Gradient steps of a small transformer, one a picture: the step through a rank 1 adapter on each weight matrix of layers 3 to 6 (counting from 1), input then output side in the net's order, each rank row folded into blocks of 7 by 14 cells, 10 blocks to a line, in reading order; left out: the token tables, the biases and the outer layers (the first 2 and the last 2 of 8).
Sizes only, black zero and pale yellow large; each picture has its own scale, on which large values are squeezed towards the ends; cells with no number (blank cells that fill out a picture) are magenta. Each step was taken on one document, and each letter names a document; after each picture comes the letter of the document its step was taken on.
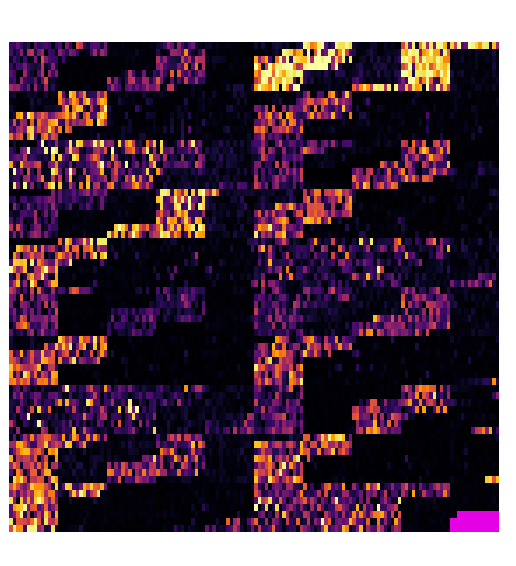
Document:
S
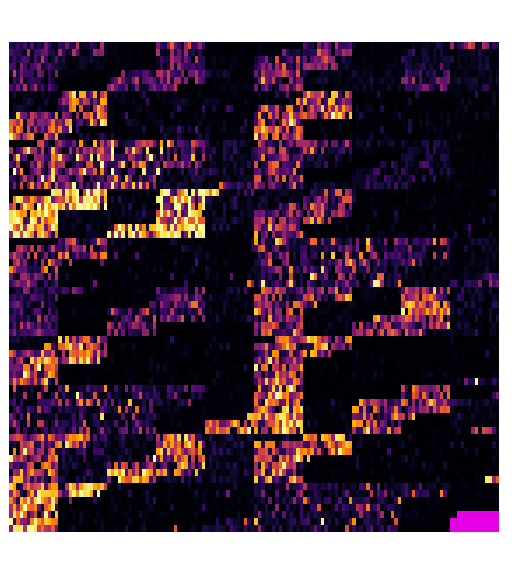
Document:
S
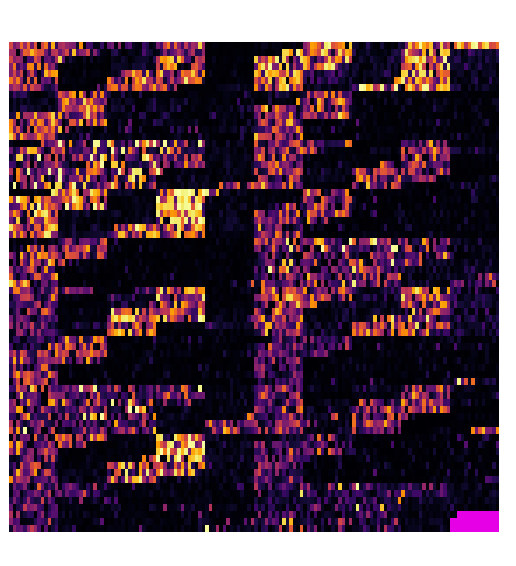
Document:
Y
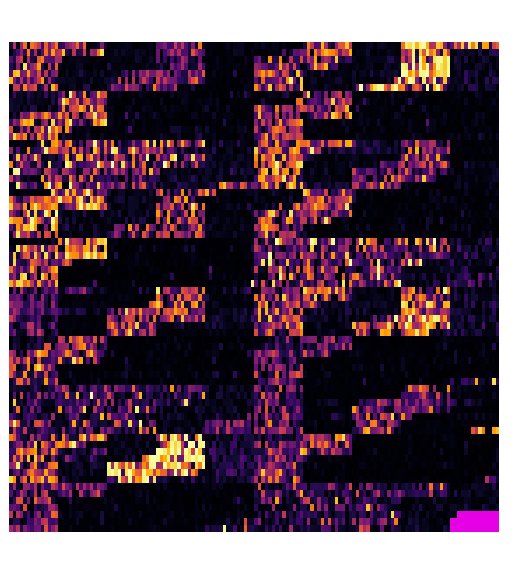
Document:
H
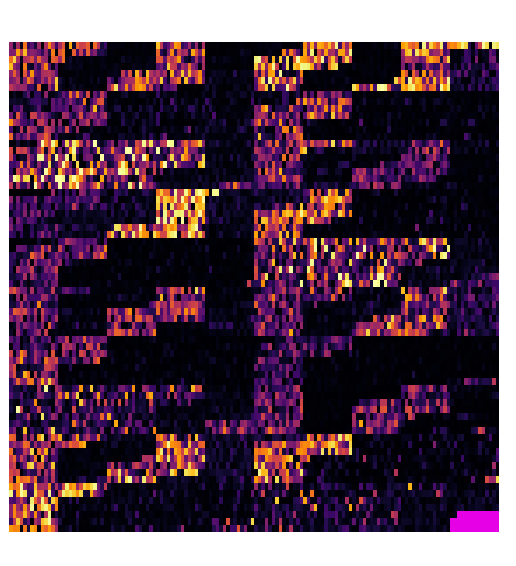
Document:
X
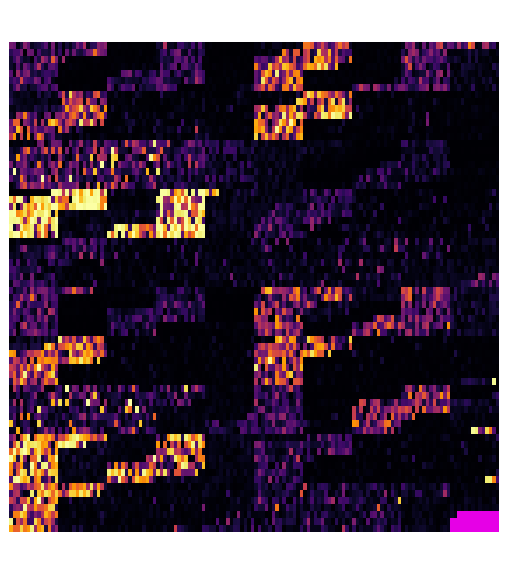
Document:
S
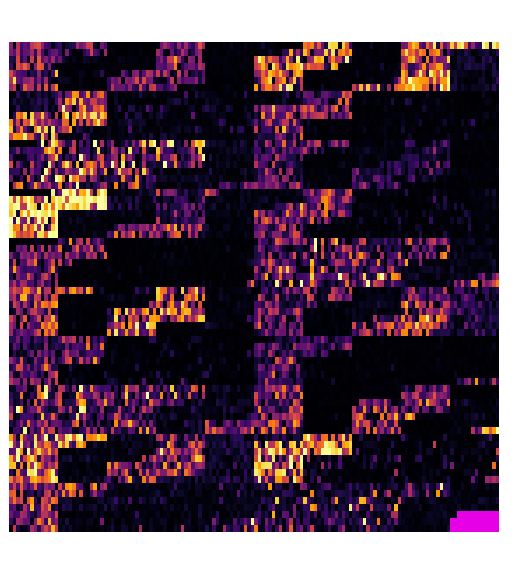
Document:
X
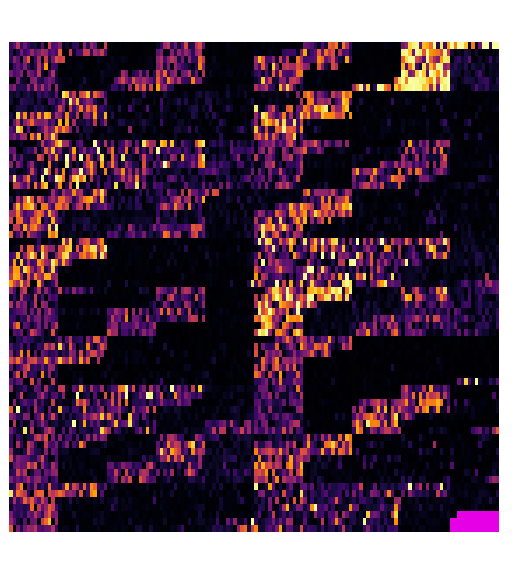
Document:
X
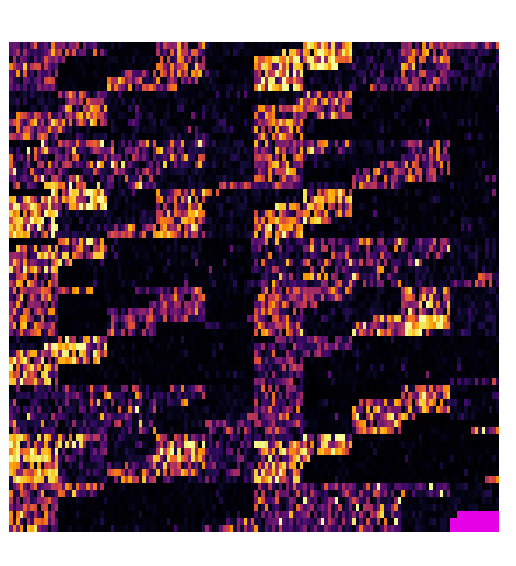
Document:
H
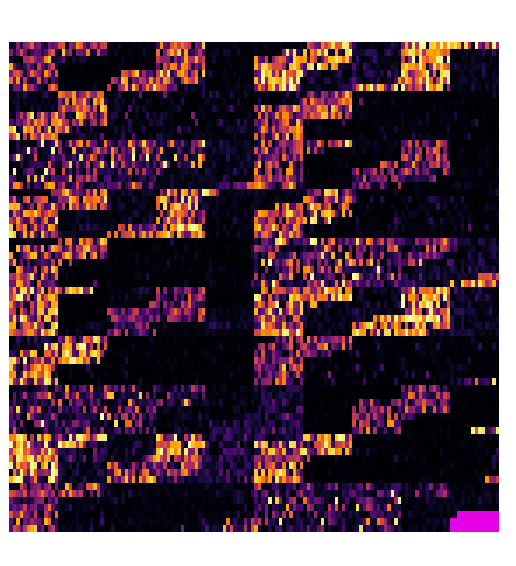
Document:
H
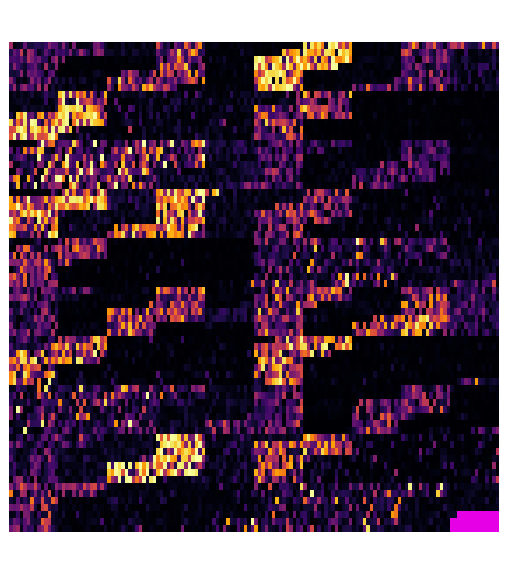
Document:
X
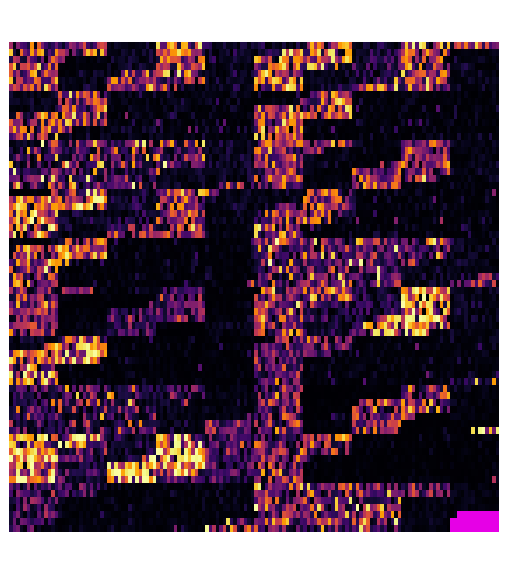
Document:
H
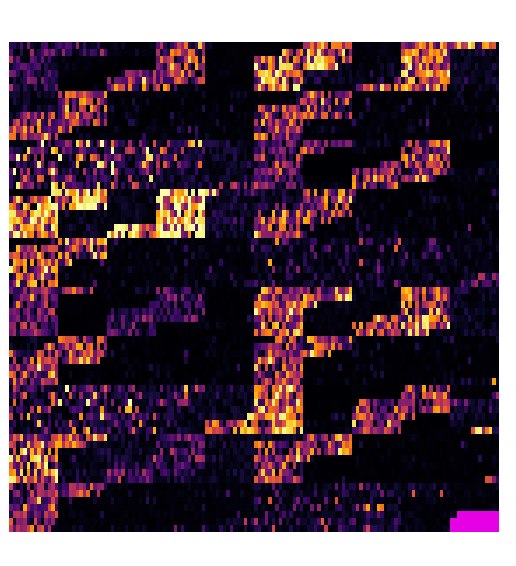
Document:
S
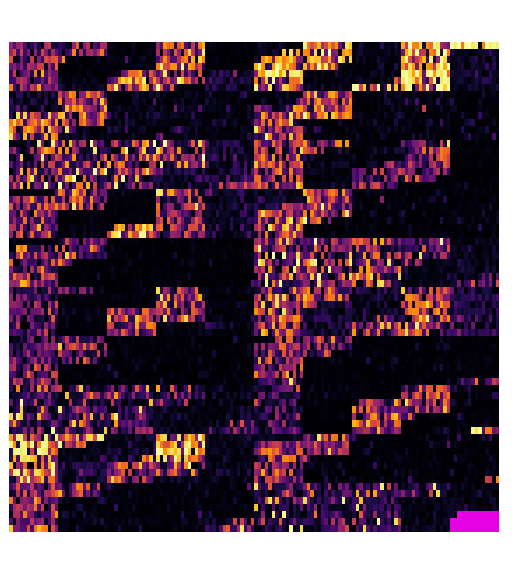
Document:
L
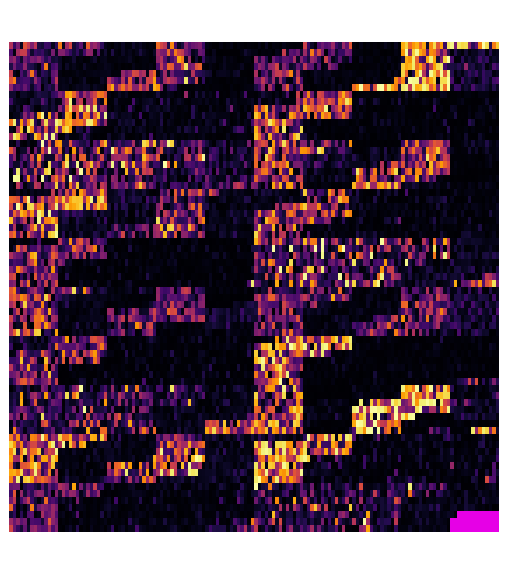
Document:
X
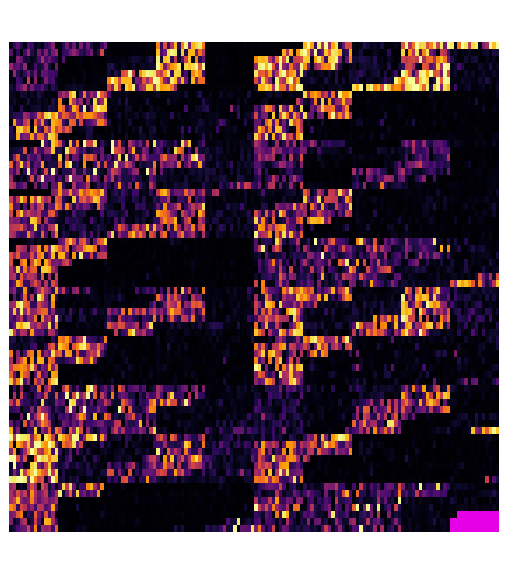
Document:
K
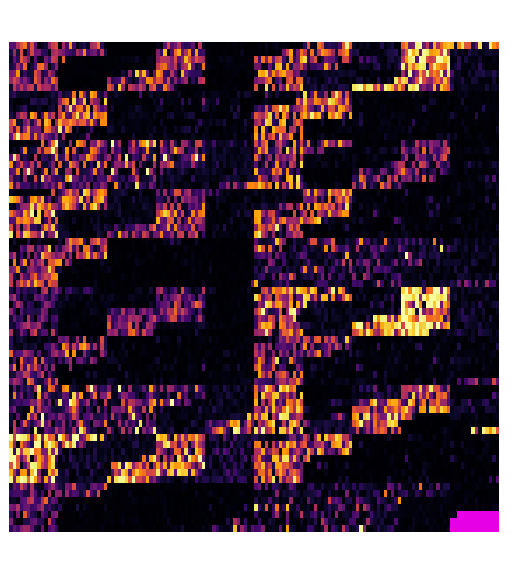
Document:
K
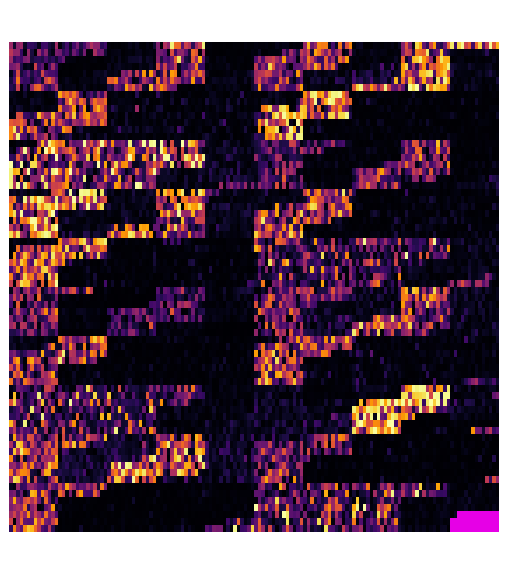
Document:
K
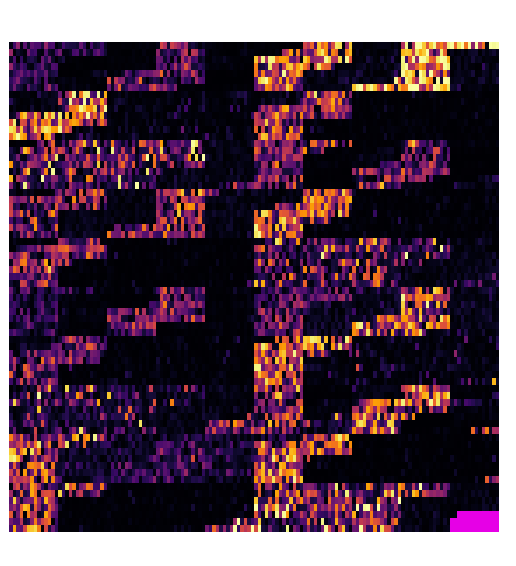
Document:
K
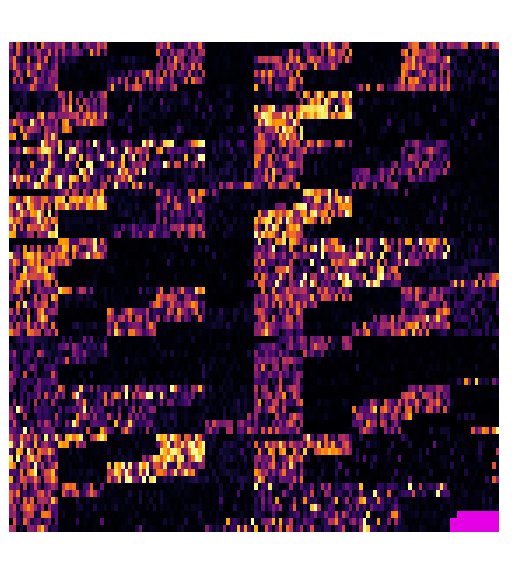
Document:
X
